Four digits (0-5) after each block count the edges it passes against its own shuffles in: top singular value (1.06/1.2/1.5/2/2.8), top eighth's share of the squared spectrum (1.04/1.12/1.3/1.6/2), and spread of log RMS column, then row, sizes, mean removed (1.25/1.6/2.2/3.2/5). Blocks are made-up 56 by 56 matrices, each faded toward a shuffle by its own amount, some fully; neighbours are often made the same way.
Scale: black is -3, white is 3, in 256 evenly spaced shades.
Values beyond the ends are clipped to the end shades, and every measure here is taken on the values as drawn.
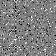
3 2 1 1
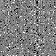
3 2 1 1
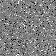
1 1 0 0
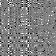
4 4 3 2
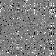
4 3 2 1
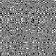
4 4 2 3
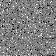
2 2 0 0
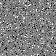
1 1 0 0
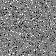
0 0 0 0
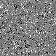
0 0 0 0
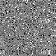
3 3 1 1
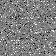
0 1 0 0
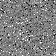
0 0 0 0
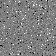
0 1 0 0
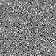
3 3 0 1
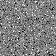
1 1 0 0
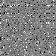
3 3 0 1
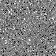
1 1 0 0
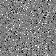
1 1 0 0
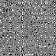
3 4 2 2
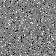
1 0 0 0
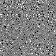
3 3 1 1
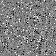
2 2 1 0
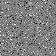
1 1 0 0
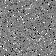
0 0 0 0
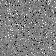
0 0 0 0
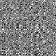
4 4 2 2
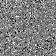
1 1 0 0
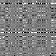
4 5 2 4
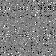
2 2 0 1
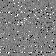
3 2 0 1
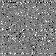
3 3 0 2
